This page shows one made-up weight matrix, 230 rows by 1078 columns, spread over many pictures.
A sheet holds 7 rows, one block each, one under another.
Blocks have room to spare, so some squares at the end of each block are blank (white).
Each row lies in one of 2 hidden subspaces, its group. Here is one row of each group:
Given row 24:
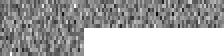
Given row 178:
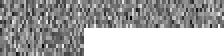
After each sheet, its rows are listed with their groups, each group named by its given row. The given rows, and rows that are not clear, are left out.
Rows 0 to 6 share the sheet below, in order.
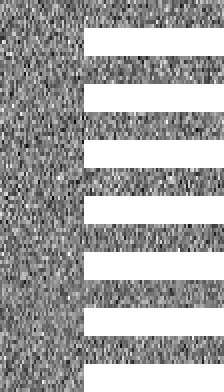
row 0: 24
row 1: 178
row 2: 24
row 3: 178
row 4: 24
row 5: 178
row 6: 178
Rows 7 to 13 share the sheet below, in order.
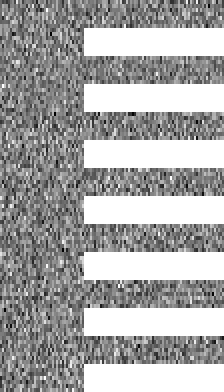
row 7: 178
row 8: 24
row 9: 24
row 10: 178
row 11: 178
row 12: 178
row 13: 24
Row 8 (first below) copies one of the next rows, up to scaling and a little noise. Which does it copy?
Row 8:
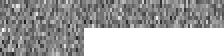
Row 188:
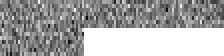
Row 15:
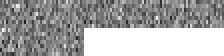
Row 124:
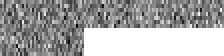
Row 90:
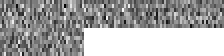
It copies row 15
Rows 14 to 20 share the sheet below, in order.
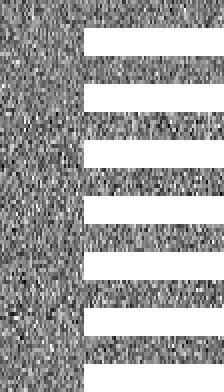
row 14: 178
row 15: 24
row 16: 178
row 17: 24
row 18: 24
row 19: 178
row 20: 24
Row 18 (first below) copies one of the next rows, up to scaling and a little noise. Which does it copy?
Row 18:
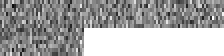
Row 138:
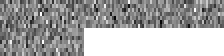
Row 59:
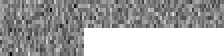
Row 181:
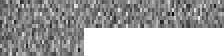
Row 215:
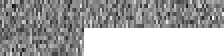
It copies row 215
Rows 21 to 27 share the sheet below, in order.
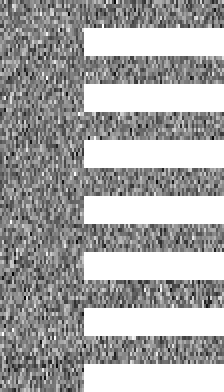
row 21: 24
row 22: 24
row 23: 178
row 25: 178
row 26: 178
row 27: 24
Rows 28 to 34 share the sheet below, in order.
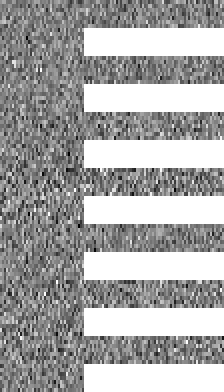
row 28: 178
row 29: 24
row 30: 24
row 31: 24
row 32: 178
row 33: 24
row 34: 24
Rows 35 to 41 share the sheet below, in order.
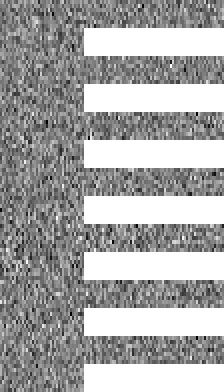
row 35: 178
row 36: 178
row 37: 178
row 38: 24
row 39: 178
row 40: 178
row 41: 178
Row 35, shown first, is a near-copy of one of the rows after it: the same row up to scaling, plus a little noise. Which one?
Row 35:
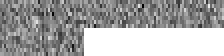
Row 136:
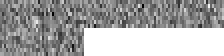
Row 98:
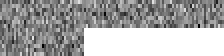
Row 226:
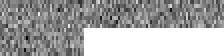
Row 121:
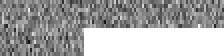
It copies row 136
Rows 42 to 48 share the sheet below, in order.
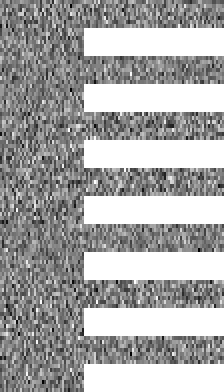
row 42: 24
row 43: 178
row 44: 178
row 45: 178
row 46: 178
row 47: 178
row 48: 178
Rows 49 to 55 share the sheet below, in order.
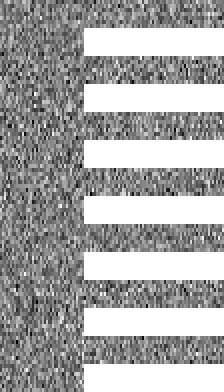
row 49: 178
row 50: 178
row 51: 24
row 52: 178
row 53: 178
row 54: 178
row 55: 24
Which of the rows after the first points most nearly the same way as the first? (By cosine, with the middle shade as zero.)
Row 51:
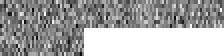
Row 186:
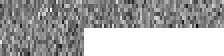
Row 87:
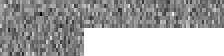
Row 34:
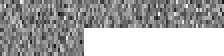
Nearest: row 186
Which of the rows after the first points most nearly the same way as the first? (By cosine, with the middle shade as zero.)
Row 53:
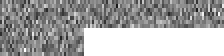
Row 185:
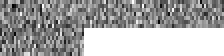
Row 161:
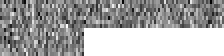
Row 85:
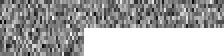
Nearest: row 85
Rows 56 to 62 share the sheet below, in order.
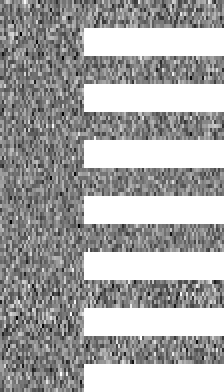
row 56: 178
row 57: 178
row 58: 178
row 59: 24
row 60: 178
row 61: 178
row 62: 178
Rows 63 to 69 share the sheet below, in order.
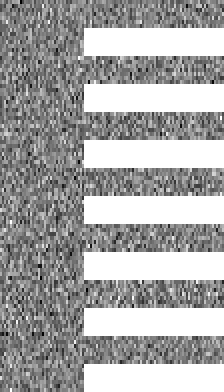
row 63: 24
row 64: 178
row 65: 178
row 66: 24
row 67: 24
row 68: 178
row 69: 24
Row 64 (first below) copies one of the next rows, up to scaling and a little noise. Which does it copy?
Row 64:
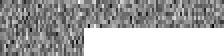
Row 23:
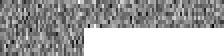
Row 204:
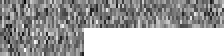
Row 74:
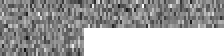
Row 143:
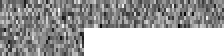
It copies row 23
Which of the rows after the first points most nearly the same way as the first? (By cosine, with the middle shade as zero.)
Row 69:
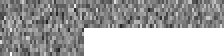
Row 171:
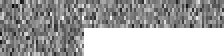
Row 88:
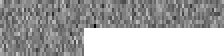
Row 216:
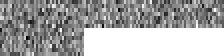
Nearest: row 88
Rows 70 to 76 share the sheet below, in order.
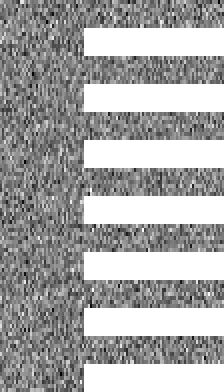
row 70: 24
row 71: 178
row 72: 178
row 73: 178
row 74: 178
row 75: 178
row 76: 178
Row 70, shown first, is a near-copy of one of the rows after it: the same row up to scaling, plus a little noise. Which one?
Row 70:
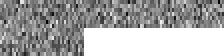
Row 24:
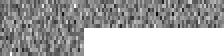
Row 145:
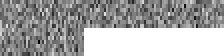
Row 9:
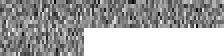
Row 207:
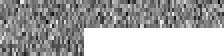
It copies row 207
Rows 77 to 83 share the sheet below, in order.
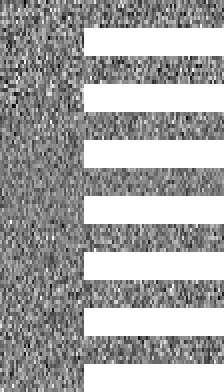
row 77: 178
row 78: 178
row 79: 24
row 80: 24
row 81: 178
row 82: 178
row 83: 178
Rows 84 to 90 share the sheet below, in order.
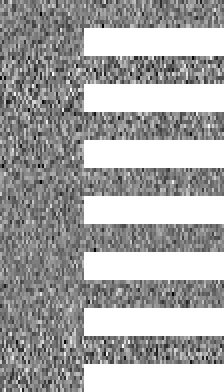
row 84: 24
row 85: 178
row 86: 178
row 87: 24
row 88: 178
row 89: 24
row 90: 24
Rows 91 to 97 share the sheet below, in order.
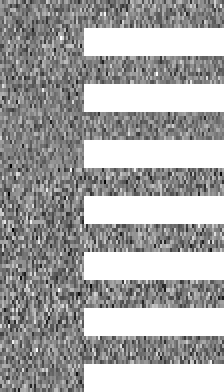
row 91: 178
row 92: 24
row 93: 24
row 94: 178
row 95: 24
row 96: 178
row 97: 24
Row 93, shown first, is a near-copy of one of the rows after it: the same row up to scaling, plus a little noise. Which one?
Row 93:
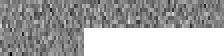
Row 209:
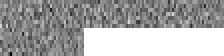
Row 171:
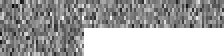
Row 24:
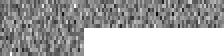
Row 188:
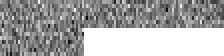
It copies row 209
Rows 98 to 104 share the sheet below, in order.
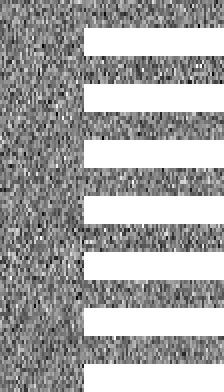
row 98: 178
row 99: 24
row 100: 24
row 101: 178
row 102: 24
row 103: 178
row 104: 24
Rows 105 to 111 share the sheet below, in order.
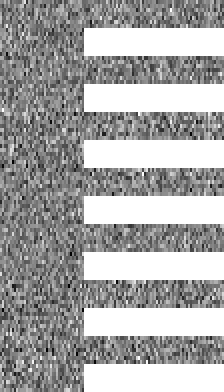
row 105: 178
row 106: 178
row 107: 178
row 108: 178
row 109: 24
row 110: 24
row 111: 178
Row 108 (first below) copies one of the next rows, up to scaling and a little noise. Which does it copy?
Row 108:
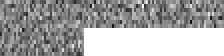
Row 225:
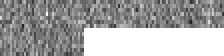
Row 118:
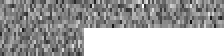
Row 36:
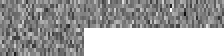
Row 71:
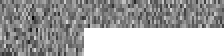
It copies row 118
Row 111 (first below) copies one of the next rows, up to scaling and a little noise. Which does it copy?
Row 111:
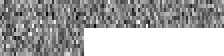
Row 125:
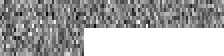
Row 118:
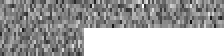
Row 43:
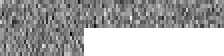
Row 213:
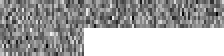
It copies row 125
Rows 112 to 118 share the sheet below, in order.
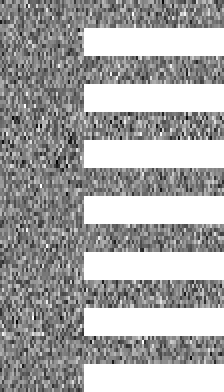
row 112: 178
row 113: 178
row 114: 24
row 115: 178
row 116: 24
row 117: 178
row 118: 178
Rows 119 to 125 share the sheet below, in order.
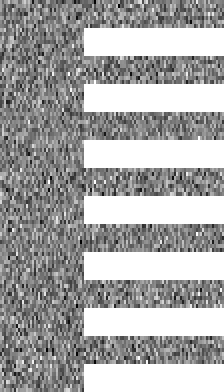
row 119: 178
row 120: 178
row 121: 178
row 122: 24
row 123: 24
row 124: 24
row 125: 178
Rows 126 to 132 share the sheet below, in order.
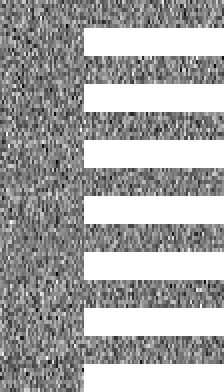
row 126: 178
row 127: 178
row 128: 24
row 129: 24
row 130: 24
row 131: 178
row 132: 24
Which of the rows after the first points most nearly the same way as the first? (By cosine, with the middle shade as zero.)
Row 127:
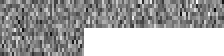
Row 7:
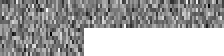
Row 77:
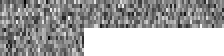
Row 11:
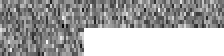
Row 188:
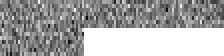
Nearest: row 7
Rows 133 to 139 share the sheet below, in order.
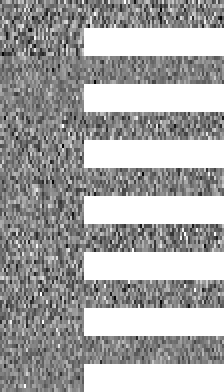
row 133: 178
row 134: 178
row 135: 24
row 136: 178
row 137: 178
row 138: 24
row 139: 178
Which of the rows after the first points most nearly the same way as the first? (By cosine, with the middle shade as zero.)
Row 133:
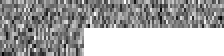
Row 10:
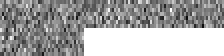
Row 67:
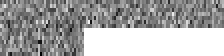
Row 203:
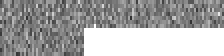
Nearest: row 10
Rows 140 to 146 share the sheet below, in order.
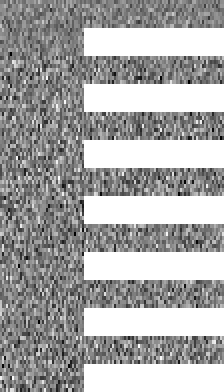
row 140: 24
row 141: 24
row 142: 24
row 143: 178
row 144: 24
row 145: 24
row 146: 24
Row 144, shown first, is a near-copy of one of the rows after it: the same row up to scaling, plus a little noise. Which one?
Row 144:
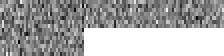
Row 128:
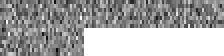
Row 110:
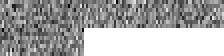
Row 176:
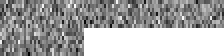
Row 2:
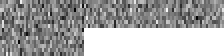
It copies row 2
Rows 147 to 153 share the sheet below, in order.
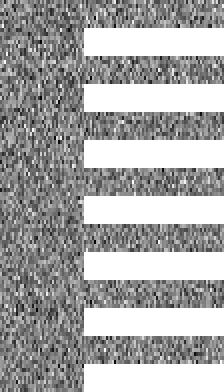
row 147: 24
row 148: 24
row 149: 24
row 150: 178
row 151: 24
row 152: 178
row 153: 24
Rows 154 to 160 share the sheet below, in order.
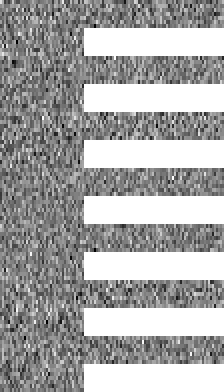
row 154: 178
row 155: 24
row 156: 24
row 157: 24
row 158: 178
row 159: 178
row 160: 178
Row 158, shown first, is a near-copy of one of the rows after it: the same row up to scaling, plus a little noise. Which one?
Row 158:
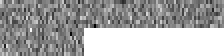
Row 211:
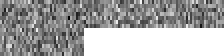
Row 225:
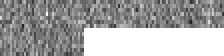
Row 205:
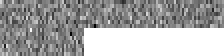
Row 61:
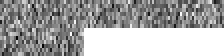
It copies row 205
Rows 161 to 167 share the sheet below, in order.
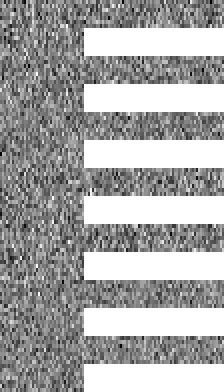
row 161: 178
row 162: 178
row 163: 24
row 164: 178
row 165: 178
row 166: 178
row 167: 24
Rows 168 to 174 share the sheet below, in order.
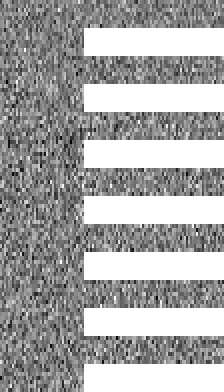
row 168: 178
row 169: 178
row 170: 24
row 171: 24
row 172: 178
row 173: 24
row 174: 24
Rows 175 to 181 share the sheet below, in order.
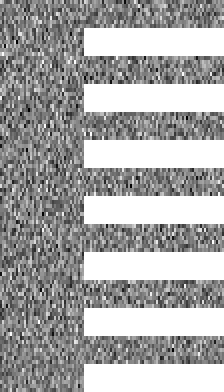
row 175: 178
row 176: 24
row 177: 24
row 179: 24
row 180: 24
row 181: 24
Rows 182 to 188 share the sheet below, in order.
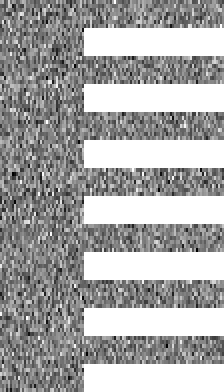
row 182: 24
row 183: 24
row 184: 178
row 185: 24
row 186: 24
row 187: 24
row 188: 24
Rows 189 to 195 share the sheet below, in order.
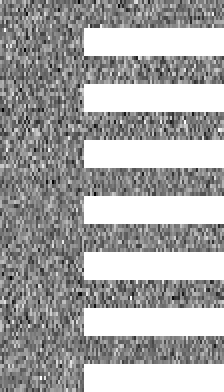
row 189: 178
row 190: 178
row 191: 178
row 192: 178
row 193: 24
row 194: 178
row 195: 24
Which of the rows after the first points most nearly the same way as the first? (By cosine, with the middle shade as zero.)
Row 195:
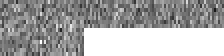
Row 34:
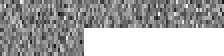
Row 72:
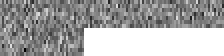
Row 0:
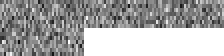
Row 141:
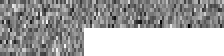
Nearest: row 141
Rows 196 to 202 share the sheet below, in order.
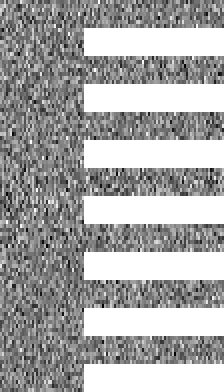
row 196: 24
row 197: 178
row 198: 178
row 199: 178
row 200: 24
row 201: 24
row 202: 24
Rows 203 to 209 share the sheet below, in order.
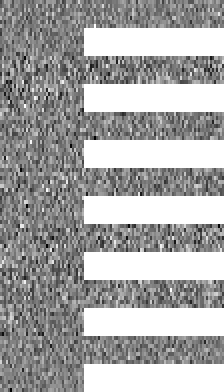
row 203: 178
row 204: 178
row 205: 178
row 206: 24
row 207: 24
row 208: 178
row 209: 24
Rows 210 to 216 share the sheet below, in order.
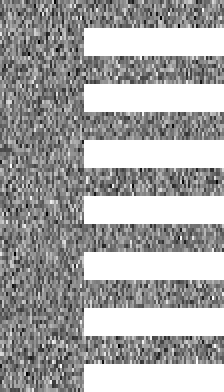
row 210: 24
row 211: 178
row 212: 24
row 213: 178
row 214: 178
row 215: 24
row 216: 24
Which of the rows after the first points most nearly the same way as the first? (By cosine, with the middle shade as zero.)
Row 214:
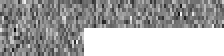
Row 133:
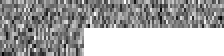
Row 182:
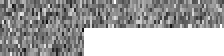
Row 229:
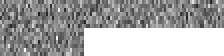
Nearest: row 133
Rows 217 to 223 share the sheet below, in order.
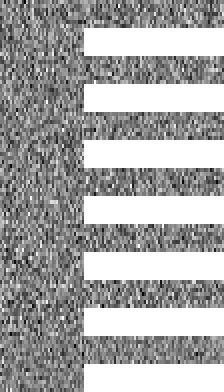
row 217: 178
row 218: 178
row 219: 24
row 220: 178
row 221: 178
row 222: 24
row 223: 24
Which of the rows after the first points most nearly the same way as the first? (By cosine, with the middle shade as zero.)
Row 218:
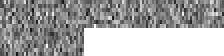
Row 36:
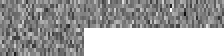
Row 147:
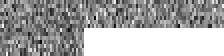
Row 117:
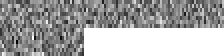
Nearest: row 36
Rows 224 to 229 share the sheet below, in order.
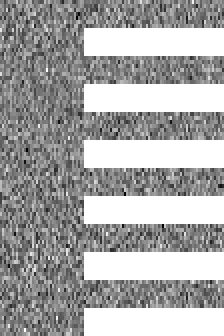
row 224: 178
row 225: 178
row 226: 178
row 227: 178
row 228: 178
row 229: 178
